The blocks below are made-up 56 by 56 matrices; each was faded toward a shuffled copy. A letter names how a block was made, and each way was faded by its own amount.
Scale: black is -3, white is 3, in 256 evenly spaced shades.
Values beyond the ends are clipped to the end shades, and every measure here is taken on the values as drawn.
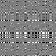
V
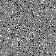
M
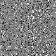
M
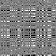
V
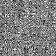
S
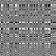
V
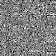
S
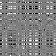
V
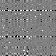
V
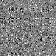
S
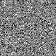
S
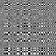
V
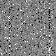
M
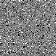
S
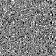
S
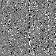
M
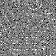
S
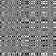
V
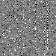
M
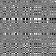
V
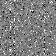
M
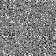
S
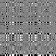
V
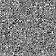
S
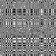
V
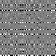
V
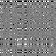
V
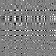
V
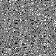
S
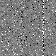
M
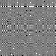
V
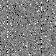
M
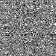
S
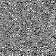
S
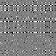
V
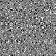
S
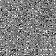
S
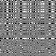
V
